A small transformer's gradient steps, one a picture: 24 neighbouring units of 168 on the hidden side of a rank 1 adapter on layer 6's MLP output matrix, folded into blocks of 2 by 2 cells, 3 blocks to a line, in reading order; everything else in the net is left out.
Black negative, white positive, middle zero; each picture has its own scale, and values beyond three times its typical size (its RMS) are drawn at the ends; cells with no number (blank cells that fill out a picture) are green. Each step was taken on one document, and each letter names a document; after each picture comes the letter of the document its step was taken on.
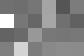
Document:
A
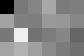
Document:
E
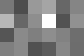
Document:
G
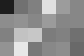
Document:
E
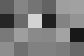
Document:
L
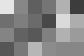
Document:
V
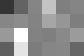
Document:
E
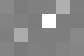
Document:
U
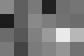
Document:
A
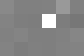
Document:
U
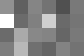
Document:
G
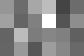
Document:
G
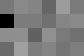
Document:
A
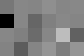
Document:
A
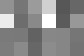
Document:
G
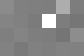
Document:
U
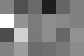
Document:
G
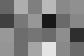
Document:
L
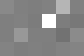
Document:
U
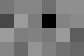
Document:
L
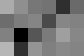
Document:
E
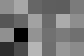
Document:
E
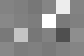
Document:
U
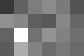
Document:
E
